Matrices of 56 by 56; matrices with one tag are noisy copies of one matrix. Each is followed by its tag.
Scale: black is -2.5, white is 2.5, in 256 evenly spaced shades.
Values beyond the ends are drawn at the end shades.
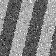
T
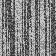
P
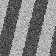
T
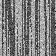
P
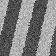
T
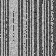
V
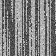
P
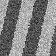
T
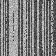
V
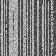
V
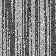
P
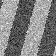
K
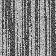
P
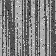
P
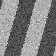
K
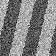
T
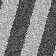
K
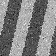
T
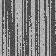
P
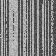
V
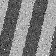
T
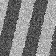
T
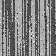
P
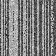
V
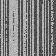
V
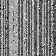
V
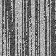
P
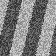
T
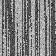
P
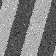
K
